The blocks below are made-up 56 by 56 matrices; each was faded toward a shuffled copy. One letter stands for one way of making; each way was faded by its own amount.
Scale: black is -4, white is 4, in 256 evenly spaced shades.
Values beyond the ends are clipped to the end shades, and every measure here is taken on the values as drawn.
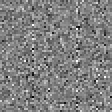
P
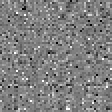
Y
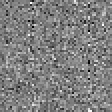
P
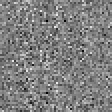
P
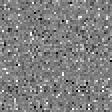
Y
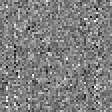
P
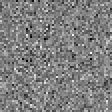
P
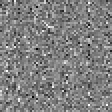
P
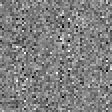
P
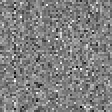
P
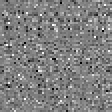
Y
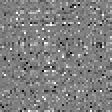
Y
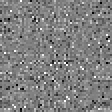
Y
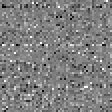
Y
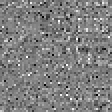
Y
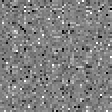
Y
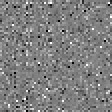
Y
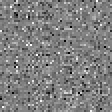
Y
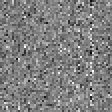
P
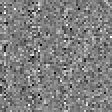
P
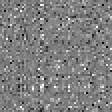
Y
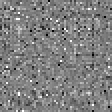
Y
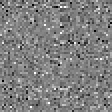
Y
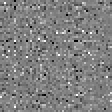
Y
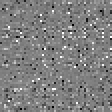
Y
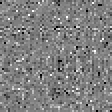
Y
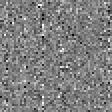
P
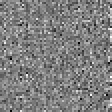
P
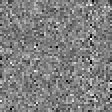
P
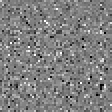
Y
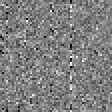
P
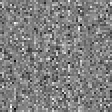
P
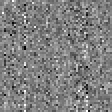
P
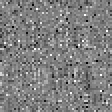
Y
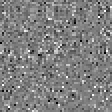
Y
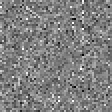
P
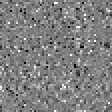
Y
